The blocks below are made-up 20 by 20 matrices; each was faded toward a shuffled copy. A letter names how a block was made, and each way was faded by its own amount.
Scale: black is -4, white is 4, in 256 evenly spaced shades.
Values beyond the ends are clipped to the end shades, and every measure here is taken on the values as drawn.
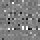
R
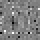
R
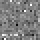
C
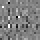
R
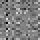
R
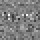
C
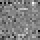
C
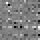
R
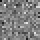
C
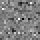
C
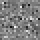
C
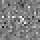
C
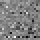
C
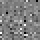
R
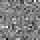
C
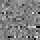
C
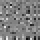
R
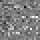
C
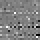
R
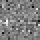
C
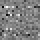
C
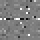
R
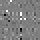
R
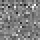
C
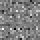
C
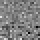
C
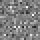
C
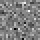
C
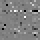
R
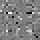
R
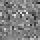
C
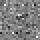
C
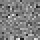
C
